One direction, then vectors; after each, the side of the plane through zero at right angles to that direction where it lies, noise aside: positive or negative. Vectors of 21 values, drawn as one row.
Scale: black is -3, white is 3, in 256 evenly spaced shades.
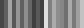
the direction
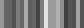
positive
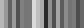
negative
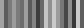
positive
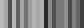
negative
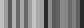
negative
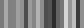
negative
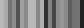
negative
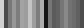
negative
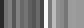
positive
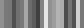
positive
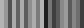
negative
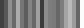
positive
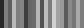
positive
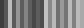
positive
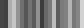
positive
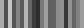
positive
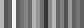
negative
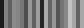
positive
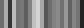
negative
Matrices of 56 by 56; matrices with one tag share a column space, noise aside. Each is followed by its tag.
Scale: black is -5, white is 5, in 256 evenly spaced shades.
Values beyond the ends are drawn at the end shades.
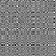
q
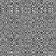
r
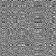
q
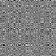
q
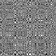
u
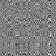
u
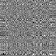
u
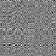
q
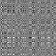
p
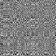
u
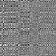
q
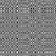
r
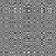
r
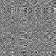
r
